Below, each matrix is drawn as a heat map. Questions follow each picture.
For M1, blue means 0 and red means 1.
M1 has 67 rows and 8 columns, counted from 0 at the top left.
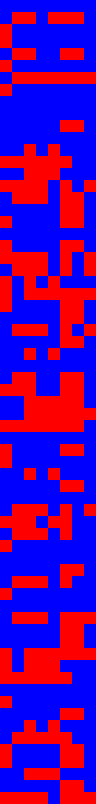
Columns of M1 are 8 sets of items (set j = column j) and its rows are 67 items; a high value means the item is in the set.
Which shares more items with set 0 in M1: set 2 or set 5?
set 5
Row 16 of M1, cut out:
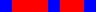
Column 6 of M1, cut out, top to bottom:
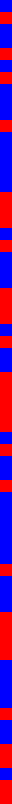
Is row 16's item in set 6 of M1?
yes
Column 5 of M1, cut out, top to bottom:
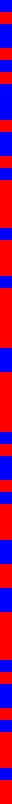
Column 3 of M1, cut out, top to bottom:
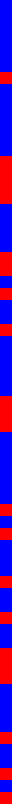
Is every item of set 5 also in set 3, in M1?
no
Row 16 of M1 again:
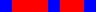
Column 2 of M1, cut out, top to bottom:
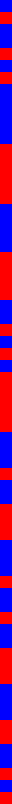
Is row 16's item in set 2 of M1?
yes
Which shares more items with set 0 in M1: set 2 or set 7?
set 2
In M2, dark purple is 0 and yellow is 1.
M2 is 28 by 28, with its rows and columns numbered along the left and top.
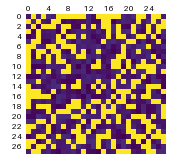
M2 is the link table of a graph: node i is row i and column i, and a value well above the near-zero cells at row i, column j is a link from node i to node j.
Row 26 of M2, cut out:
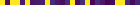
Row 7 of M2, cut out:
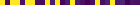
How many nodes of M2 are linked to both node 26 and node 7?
6
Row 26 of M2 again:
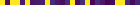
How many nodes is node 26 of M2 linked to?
9
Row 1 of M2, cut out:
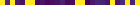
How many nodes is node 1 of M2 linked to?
9
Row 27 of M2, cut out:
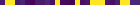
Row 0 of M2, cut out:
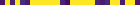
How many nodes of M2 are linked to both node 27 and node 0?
5
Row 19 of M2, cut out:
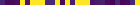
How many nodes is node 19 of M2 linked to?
10
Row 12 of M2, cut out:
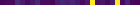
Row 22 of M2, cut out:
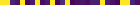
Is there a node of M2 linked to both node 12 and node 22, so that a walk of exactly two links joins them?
no
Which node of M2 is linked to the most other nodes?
node 0
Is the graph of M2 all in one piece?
yes
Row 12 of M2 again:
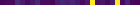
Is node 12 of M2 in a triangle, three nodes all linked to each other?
no
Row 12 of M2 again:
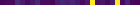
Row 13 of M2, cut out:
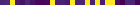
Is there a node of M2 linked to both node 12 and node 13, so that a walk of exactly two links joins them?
no
